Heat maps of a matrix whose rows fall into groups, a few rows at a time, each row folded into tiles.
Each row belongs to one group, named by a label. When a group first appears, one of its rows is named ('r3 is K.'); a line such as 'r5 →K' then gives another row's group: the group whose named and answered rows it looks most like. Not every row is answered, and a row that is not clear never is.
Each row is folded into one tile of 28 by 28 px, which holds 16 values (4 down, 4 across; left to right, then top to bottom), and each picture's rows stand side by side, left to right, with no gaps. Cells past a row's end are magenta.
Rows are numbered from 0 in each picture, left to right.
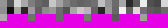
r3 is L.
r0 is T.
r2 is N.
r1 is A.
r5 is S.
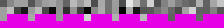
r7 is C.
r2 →T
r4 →T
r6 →N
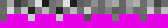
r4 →C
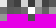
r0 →S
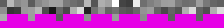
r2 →N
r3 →C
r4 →S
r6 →N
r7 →N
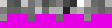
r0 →S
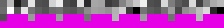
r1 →S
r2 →S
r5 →S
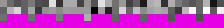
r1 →A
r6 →N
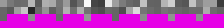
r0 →N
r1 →C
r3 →S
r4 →N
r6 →S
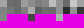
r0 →S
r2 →T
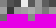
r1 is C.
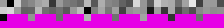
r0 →L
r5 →T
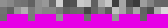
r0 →N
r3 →C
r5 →N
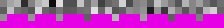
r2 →S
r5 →T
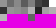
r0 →C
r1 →A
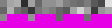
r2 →N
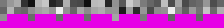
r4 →T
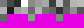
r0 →A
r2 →C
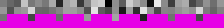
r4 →T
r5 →L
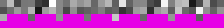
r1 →A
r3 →C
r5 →A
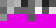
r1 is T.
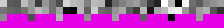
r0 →S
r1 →L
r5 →A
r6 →L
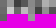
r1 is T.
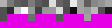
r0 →N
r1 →A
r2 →L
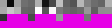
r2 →S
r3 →A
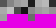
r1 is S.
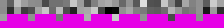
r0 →T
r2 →L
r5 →S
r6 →L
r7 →T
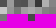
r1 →L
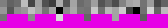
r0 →A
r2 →C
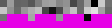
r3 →L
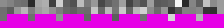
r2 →S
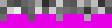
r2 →S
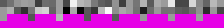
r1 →L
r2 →T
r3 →N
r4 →L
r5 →C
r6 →S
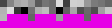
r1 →L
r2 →C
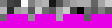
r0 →A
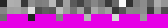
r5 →T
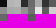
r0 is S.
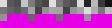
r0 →S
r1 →A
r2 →A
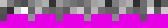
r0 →N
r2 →N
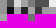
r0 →T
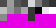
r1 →N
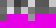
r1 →S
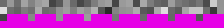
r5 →N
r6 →N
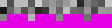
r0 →C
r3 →A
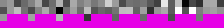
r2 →C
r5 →A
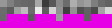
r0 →N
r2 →T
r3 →N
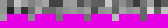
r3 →A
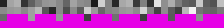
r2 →T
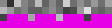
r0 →L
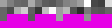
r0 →N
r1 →N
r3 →S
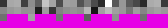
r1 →T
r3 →A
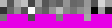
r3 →T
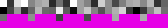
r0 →C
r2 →L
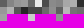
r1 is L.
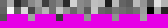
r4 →S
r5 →T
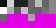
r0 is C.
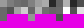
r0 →N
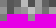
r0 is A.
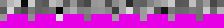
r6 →S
